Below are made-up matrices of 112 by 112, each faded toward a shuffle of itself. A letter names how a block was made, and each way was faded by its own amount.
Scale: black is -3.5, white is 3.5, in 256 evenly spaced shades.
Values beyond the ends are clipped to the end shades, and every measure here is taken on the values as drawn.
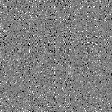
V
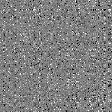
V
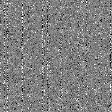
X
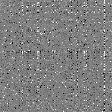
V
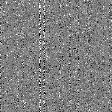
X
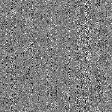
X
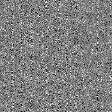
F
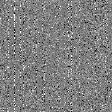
X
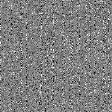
X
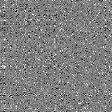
V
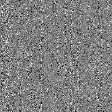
F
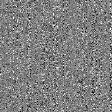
X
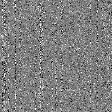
X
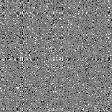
V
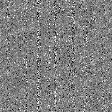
F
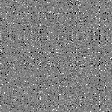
V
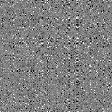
V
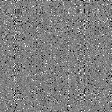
V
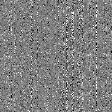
X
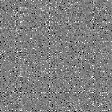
V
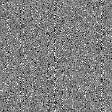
F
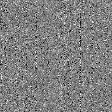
F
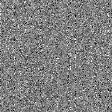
F
